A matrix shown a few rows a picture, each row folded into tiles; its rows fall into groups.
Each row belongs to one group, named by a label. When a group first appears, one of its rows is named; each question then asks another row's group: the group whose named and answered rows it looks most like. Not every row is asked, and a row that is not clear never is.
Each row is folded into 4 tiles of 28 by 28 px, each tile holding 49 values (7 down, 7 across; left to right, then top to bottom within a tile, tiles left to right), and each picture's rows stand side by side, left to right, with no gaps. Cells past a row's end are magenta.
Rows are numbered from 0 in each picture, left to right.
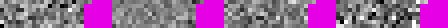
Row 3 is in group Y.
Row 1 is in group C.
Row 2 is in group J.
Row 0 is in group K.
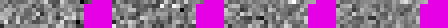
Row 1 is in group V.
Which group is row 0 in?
C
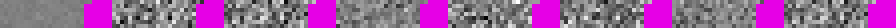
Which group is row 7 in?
Y
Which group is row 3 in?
K
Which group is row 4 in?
J
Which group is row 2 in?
Y
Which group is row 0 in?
C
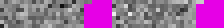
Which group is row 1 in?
J
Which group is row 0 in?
K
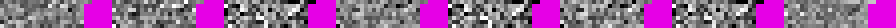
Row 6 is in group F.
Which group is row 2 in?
F
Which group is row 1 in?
V
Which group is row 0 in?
V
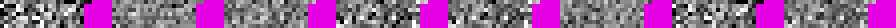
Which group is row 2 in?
Y
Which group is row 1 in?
K
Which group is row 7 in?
Y
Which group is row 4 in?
Y
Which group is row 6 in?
F
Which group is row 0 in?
F
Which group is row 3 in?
Y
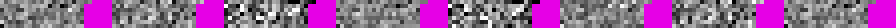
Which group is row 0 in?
K
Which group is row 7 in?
K
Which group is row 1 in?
Y
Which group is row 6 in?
Y
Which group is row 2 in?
F
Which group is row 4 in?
F
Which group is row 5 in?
V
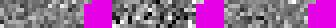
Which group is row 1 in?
Y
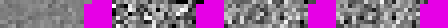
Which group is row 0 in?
K
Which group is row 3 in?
C
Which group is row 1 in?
F
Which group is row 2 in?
C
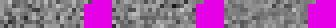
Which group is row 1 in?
K
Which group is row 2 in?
K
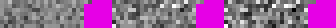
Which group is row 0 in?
C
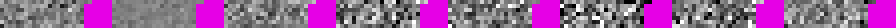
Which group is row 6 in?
Y
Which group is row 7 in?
C
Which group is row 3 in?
Y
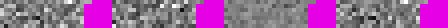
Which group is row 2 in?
K
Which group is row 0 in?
J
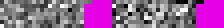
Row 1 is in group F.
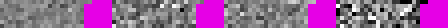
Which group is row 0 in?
K
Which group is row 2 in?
J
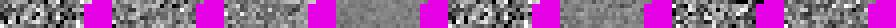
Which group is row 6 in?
F
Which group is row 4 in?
Y
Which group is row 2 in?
J
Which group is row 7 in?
V
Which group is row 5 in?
K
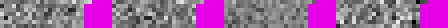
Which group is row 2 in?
C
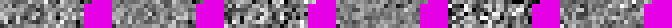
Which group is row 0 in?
C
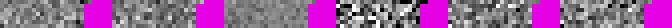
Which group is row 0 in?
C
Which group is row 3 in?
F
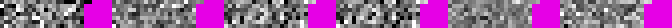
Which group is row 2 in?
Y
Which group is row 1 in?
V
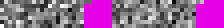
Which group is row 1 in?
Y
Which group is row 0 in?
V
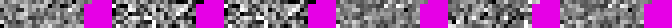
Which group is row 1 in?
F
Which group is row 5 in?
V
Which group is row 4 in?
Y
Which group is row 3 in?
V
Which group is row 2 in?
F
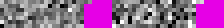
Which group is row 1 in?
Y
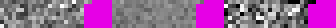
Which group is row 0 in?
V
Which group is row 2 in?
F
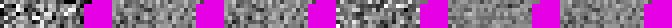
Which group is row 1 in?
C
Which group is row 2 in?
C
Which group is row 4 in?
K
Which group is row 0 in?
F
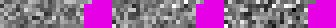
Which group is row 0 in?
J
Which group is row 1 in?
V
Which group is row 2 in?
V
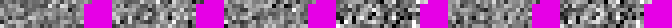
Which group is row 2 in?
K
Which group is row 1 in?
C
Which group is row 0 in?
V
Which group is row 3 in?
Y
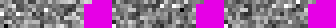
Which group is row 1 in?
V
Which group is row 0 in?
J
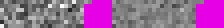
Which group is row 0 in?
V
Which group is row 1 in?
K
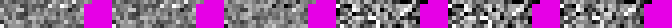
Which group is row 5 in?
F
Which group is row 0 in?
V
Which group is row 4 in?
F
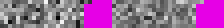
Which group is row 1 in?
J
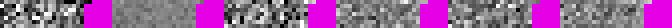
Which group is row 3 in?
J
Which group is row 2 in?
Y
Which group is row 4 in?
V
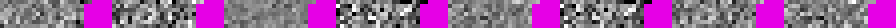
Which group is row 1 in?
Y
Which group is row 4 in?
J
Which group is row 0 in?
C
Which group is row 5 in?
F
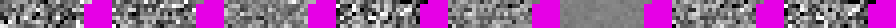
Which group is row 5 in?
C
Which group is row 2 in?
J
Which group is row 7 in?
F
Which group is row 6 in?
K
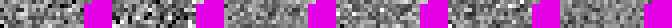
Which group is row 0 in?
K
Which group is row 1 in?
Y
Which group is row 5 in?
C
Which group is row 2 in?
J
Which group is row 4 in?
V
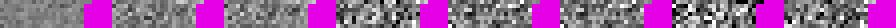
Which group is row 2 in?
J
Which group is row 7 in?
Y
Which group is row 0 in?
K
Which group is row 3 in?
Y
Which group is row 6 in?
F
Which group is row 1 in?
J
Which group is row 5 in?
V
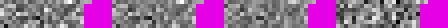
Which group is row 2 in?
J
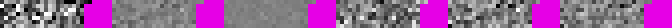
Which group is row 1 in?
K
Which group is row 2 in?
C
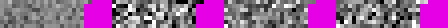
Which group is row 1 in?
F
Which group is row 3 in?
Y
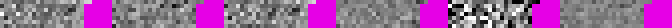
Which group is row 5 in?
K
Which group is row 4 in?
F
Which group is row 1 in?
K
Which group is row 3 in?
C
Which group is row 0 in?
J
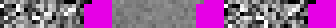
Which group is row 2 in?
F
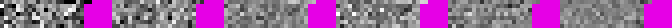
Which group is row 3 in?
J
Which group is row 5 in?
C
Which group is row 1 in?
C
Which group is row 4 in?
K
